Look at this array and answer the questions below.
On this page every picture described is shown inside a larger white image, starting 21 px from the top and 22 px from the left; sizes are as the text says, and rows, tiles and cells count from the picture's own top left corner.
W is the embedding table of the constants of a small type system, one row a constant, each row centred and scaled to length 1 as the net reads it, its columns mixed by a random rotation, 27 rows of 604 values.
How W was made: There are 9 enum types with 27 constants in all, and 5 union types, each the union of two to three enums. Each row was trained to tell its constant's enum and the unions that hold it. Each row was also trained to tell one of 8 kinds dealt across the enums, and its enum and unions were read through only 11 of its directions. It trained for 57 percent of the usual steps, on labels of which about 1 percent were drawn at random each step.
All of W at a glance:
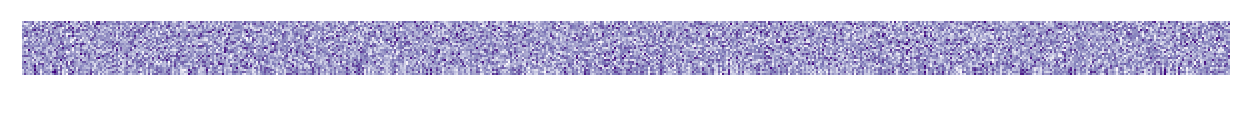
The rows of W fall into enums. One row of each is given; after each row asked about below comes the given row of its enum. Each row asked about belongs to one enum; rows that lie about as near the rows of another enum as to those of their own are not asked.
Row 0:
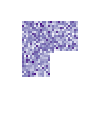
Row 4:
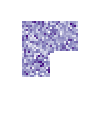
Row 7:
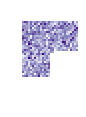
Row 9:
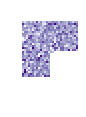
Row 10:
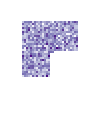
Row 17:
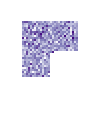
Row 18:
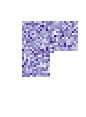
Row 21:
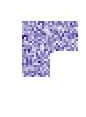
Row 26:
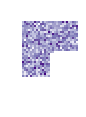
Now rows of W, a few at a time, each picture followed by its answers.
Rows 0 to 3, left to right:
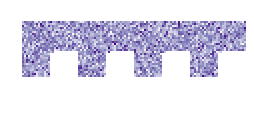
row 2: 26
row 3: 7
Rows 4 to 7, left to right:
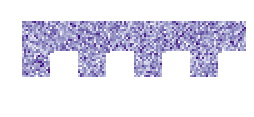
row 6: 7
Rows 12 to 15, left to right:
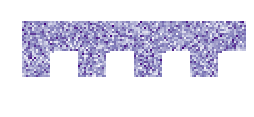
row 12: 7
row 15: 26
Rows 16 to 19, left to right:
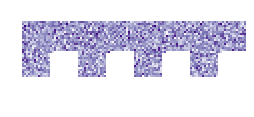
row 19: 10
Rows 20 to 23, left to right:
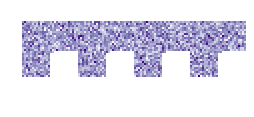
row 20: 21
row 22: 10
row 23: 17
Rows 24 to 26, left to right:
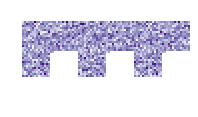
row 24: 26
